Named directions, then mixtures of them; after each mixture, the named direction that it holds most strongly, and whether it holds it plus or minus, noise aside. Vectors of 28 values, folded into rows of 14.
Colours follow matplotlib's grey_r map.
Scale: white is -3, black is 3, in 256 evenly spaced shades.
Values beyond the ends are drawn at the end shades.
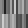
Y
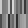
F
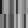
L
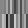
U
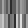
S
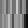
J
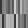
U, minus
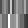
F, minus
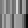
J, plus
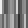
L, minus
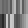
U, minus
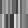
U, plus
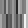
J, minus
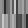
Y, plus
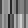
L, plus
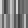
L, minus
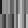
L, plus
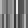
L, minus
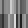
S, minus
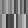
U, plus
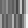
J, minus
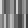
L, minus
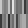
F, plus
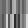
U, minus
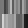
Y, plus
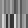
U, plus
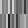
F, plus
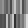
U, minus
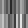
S, plus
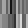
S, plus
